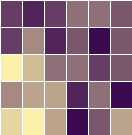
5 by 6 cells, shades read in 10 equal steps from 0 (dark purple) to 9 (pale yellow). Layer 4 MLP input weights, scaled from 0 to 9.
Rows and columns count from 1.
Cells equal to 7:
1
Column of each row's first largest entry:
4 2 1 2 2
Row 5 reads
8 9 6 0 3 6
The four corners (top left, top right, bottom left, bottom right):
2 3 8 6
